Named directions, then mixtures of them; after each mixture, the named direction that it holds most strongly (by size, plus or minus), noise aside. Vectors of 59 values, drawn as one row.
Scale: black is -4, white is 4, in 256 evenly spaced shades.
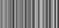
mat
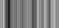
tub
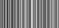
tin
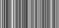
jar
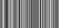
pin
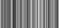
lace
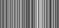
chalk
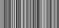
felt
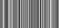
pin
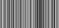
chalk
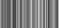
lace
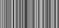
mat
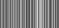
chalk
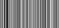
tin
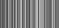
chalk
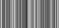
jar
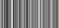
lace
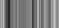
tub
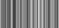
lace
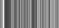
tub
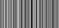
tin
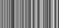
mat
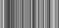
tub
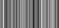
pin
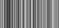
tin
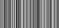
felt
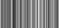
lace
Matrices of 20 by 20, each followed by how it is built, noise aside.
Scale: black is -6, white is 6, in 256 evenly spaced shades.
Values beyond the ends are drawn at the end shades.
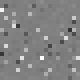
sparse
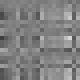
low rank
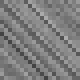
Toeplitz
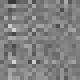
low rank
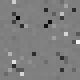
sparse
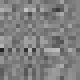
low rank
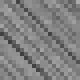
Toeplitz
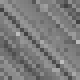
Toeplitz
